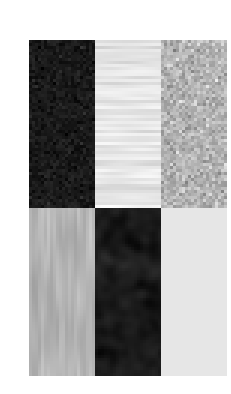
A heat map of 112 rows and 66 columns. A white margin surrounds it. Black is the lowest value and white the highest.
The table splits into 2 rows of 3 panels. Panel 1,1: very low, fine-grained, faint in contrast. Panel 1,2: very high, streaked across, faint in contrast. Panel 1,3: high, fine-grained. Panel 2,1: high, streaked downward, faint in contrast. Panel 2,2: very low, blotchy, faint in contrast. Panel 2,3: very high, flat.
